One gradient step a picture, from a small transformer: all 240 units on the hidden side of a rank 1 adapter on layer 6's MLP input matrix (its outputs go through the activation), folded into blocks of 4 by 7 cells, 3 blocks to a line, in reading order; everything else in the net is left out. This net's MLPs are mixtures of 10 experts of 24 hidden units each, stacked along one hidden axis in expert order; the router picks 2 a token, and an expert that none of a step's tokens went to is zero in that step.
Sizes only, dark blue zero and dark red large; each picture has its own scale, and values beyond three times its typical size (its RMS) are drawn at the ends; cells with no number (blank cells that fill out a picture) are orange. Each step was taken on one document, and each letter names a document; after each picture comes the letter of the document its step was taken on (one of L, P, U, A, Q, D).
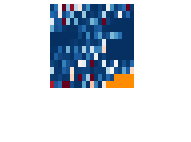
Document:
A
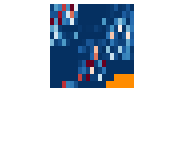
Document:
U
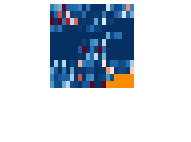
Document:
A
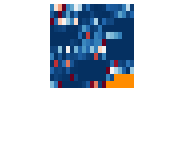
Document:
A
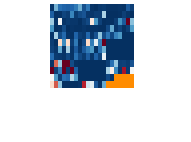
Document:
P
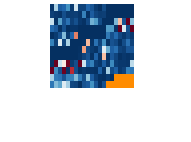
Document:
P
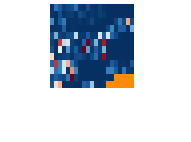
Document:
P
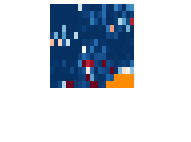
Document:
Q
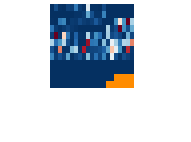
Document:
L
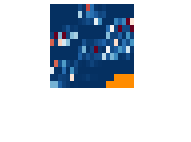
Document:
L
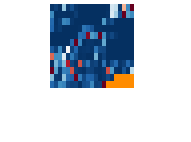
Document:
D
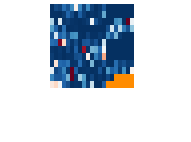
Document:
P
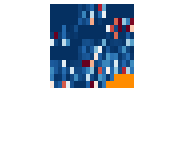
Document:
Q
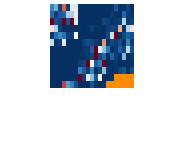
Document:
U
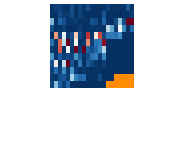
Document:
P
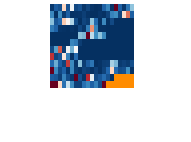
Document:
D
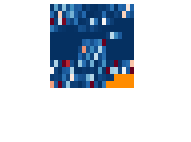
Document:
A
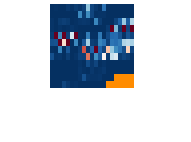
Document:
L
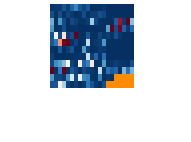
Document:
P
